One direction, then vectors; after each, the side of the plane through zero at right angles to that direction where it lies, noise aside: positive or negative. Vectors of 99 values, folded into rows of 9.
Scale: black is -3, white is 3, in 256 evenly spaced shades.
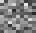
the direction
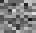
negative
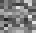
negative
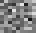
negative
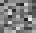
positive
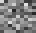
positive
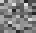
positive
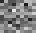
negative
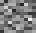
positive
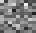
positive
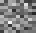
positive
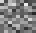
positive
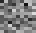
negative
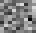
negative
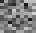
negative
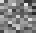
positive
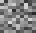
positive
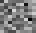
negative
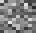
positive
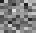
negative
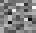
negative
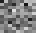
negative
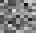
negative
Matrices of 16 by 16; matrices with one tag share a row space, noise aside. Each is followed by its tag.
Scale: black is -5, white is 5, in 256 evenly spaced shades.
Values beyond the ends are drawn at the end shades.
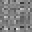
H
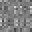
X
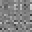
X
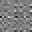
X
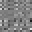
X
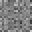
X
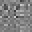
H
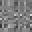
X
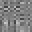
H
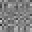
X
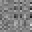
X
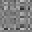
H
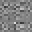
H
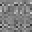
X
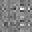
H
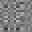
H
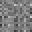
X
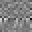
X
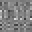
X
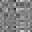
H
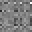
X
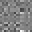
H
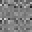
X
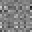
X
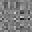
H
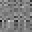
X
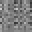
X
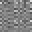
X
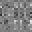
X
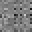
X
